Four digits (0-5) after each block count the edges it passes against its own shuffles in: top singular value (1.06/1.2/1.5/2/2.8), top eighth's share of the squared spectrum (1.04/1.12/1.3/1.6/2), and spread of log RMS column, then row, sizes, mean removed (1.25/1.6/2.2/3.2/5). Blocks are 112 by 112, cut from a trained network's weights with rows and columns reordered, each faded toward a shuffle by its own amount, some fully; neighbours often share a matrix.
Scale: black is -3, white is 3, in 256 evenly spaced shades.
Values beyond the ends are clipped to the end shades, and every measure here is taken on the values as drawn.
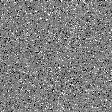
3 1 0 1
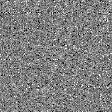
3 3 2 2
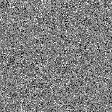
3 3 2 1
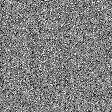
2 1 0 0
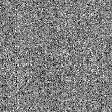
3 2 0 1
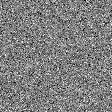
0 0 0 0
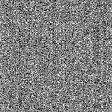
3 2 0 1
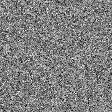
0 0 0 0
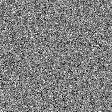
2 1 0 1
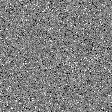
0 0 0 0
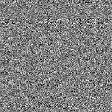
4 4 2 3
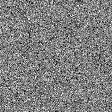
1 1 0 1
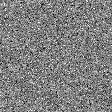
0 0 0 0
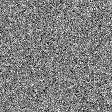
0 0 0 0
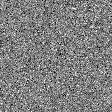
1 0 0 0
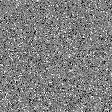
1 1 0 0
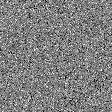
1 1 0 0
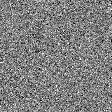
1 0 0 0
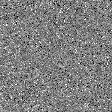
1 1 0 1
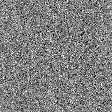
2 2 0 1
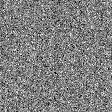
2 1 0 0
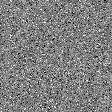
1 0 0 0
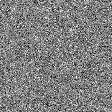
3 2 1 1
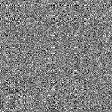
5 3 2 3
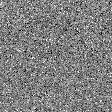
2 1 0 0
